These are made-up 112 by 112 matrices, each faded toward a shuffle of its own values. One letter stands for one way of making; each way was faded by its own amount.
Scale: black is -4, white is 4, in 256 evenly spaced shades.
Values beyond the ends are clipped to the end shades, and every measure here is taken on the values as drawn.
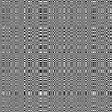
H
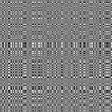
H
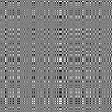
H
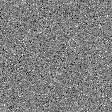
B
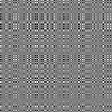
H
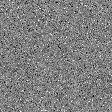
B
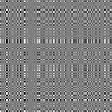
H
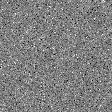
B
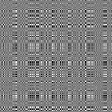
H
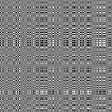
H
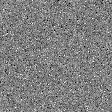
B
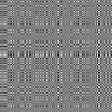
H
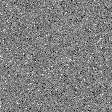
B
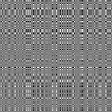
H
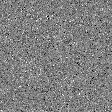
B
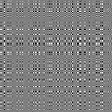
H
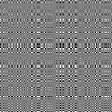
H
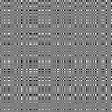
H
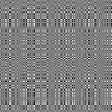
H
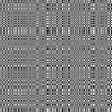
H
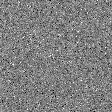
B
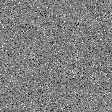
B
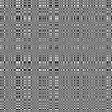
H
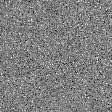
B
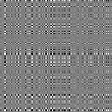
H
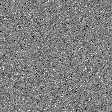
B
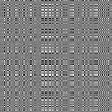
H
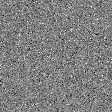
B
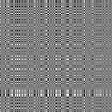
H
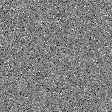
B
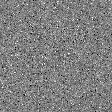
B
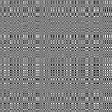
H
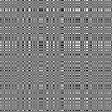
H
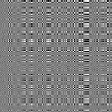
H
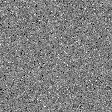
B
